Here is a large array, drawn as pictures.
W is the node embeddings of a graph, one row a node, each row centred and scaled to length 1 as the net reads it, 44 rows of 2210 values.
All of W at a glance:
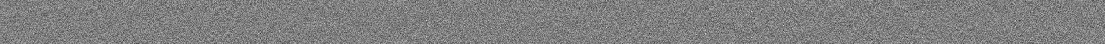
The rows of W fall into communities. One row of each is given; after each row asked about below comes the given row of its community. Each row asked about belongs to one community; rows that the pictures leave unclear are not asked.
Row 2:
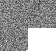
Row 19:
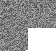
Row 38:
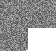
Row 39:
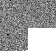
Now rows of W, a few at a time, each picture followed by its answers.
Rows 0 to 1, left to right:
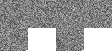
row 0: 2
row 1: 39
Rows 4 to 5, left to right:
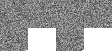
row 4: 39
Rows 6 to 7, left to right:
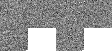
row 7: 38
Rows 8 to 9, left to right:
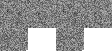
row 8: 38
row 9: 38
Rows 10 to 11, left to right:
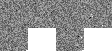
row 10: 2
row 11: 39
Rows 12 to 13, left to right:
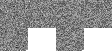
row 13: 19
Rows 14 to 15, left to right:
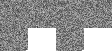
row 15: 19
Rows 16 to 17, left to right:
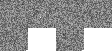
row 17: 39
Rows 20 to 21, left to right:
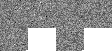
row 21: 39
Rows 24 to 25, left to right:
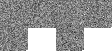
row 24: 2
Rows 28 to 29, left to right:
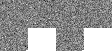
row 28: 19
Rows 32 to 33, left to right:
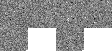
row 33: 38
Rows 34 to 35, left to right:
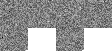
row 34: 19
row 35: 19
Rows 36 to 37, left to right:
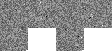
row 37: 39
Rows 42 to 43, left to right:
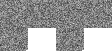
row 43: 19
